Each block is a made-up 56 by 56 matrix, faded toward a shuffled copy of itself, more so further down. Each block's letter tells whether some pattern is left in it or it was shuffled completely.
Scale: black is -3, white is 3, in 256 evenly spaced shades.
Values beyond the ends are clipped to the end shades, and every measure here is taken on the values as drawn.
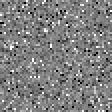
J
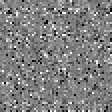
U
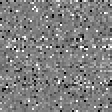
U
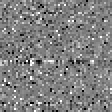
U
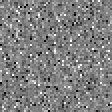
J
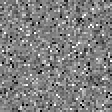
J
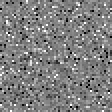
J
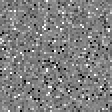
J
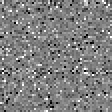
U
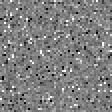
J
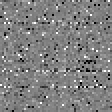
U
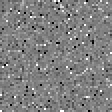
J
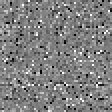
U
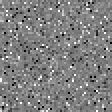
J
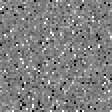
J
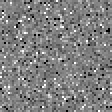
J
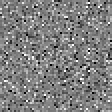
U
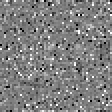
U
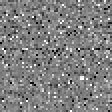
U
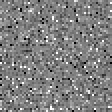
U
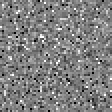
J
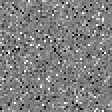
J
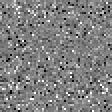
U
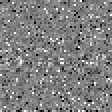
U
